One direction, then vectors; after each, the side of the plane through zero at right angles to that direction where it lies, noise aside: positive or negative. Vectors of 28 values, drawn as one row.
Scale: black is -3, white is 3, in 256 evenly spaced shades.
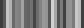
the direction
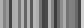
negative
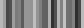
negative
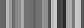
positive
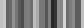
negative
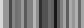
negative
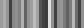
negative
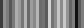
negative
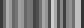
positive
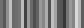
positive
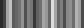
positive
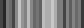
positive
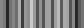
negative
